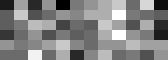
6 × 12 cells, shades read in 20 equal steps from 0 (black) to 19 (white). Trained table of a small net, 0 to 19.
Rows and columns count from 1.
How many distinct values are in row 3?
10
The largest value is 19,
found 2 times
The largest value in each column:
11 15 18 13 15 10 13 15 19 14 16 12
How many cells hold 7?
5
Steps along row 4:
up up down up down up up up down down down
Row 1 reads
2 12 3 11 0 9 11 13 15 8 16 1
